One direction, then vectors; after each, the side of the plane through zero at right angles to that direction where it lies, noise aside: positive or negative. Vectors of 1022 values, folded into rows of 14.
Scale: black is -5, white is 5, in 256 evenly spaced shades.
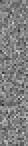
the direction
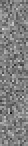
positive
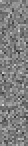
negative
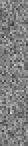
negative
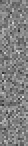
positive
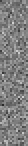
positive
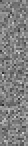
positive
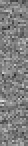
negative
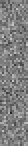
positive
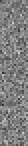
positive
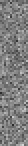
negative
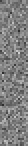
positive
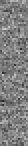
positive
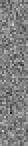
positive
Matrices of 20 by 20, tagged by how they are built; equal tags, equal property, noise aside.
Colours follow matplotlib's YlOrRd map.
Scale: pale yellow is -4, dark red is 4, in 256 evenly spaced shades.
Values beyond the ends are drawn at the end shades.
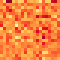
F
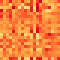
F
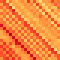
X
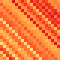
X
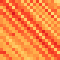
X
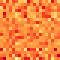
F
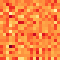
F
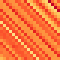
X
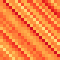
X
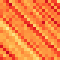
X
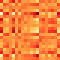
F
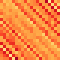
X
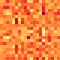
F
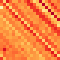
X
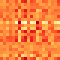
F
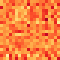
F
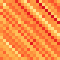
X
